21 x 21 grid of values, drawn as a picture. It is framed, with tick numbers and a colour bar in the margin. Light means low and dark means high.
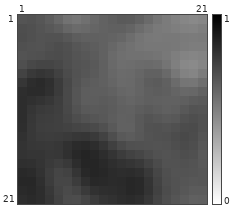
Stripes: none. Average level on the scale: 70%. Slope: up to the bottom left. Odd rows or columns: none.
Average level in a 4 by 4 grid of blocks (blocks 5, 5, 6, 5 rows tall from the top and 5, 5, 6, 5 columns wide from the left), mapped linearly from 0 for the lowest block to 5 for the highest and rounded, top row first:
3 2 1 0 | 5 3 2 1 | 5 4 3 3 | 5 5 5 3
